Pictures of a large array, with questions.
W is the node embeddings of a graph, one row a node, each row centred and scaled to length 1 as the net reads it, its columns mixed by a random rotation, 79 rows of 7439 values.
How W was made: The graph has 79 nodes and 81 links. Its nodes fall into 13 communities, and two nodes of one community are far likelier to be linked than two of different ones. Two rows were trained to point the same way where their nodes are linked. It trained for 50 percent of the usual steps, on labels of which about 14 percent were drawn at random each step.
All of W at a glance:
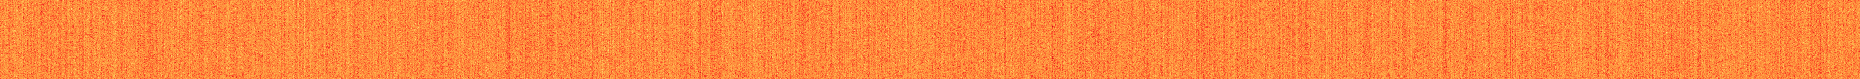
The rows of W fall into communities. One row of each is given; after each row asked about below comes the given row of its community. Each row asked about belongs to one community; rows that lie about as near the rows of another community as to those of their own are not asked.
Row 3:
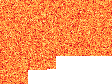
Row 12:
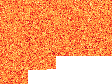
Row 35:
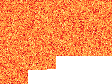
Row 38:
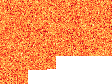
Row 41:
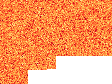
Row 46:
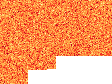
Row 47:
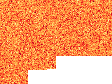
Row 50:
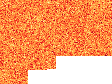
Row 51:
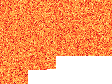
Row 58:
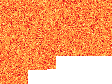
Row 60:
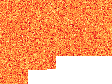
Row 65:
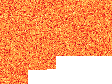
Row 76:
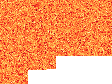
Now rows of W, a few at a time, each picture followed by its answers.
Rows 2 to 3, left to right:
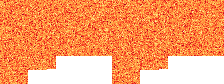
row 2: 76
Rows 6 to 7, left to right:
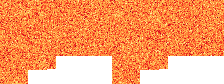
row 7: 46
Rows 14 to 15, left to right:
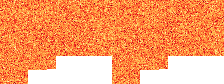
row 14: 60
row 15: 76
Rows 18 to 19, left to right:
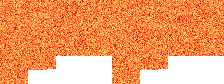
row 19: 35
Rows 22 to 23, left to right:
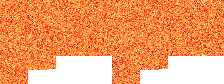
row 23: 46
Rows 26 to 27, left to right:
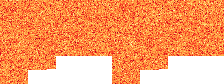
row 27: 41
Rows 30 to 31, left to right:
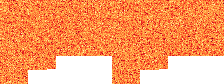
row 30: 76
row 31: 12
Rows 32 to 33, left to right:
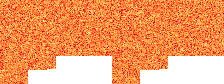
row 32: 3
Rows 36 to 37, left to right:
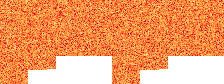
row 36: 12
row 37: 38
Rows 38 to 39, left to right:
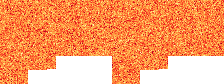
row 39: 46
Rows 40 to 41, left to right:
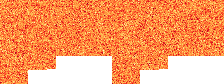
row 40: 76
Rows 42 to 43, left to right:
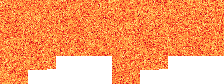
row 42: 50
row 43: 41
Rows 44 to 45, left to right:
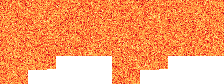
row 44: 47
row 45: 35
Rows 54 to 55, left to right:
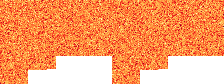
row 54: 58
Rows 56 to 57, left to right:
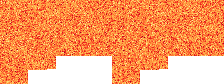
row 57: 51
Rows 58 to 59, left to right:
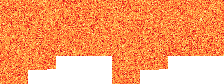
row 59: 12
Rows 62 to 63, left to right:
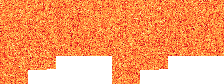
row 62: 3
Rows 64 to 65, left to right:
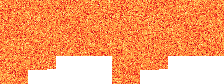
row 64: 50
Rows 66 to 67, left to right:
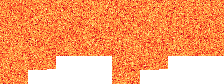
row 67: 38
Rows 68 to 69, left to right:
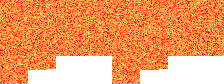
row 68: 38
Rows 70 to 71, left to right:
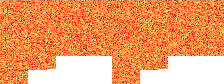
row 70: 38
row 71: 60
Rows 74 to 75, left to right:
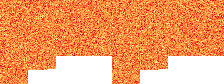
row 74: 35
